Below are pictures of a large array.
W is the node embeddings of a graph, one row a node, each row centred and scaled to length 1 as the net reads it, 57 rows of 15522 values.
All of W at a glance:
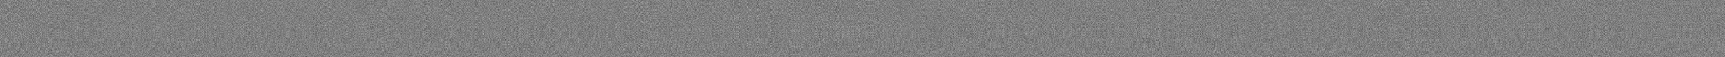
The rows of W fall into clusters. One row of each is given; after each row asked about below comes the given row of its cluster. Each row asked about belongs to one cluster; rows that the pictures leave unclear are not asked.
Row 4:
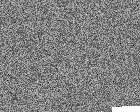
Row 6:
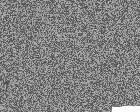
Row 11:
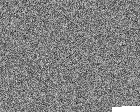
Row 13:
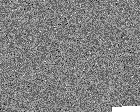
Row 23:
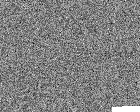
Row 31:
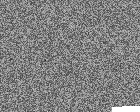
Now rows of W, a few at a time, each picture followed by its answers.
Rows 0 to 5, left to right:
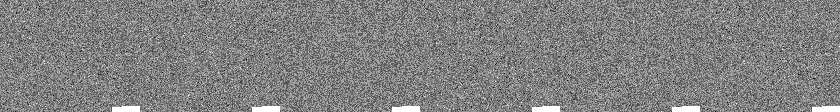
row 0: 13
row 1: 4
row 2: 6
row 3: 4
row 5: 13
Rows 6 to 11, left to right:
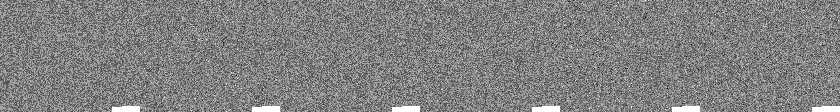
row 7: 6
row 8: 11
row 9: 23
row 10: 23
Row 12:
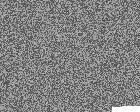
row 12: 6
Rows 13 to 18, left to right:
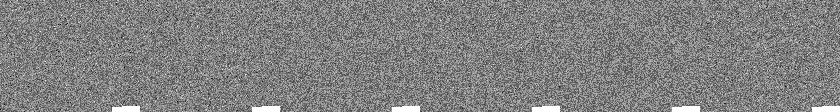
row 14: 4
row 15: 23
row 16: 23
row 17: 31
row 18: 23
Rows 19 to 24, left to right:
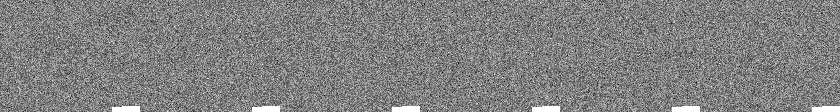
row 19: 31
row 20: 13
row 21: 6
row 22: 4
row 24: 31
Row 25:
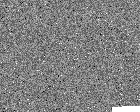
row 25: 13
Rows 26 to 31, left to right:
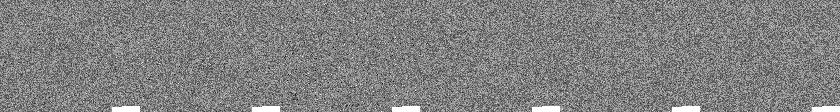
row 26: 31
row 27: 31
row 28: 4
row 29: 4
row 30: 6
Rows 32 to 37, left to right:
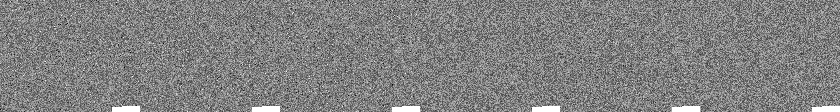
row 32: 13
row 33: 31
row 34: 31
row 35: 13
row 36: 31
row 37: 11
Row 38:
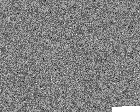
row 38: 23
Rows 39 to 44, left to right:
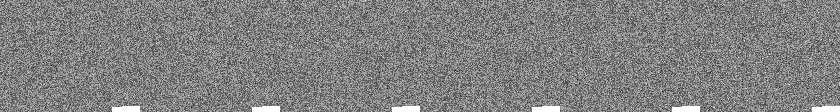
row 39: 4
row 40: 4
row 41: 23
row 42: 23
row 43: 6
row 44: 23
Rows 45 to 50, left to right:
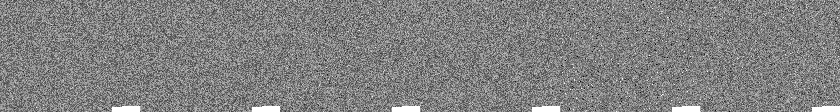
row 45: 6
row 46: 6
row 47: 23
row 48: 11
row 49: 11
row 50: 11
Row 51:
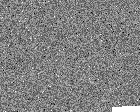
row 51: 13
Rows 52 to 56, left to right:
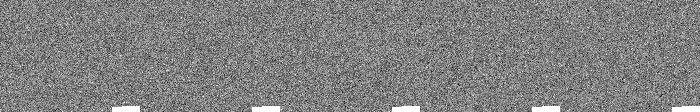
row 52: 13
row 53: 31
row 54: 6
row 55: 4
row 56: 11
